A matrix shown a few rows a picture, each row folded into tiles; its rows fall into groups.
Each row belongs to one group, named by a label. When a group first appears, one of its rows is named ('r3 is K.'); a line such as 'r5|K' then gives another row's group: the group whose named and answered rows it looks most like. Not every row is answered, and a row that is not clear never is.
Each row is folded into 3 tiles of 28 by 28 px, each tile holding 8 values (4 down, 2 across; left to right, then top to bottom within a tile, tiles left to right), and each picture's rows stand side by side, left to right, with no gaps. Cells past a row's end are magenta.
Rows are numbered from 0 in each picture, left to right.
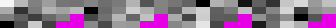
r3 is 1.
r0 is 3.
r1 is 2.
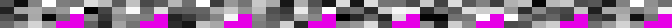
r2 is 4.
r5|4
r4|4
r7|1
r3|3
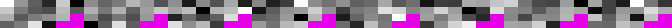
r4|2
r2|4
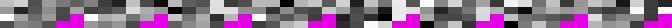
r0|3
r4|4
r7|3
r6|3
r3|3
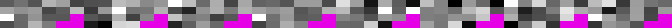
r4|3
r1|1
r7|3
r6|4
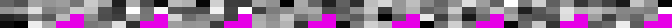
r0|1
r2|3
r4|1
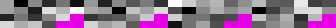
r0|4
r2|3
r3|2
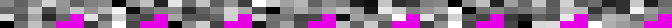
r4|2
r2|4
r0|1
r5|1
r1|1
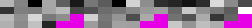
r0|2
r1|2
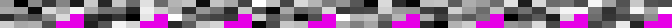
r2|3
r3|3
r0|4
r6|4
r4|2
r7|3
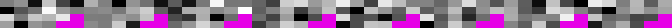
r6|2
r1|2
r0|2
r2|1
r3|1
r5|1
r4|3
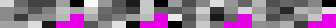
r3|4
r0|4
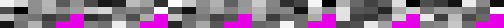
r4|4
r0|3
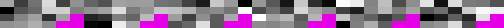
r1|1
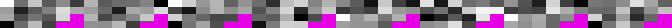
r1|4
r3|1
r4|2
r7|1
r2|3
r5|4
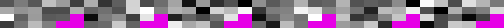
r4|4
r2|4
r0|1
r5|3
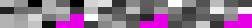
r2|3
